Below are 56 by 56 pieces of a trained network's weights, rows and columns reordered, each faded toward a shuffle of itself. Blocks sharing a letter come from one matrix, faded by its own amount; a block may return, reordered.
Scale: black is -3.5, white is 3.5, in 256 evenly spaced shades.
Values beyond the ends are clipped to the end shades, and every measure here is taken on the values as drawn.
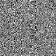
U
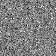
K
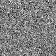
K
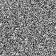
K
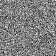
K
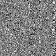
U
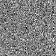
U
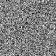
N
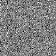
U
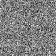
N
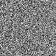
N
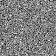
K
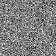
U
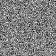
N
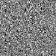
U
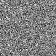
N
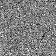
K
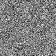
N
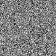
U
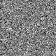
K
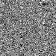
U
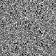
U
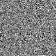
U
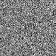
N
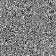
U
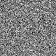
N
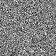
K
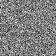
N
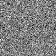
N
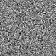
N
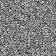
N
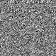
K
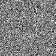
U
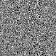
U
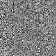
U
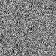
N
